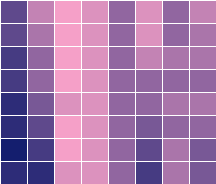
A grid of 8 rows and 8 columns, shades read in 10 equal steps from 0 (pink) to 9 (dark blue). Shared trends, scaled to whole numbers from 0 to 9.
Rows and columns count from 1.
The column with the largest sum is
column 1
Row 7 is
9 7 0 1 4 6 3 5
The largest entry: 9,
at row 7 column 1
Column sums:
59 39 2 8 32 30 28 29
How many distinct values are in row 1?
5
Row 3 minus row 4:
0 0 0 0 0 -2 -1 -1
